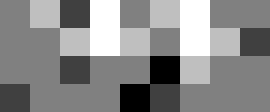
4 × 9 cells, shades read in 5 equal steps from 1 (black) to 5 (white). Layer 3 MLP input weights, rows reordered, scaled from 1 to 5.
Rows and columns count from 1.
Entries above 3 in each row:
4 5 1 0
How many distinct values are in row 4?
3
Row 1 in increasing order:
2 3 3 3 3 4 4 5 5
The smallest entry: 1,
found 2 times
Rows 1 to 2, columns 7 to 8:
5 3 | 5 4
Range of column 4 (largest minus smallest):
2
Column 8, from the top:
3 4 3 3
